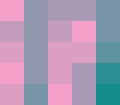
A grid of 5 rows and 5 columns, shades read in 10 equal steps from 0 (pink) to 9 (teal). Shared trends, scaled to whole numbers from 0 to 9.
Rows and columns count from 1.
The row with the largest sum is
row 5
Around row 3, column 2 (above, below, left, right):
4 4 1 1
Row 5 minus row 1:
1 1 -3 0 4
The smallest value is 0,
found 4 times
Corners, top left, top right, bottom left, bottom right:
0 5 1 9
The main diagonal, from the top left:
0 4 1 3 9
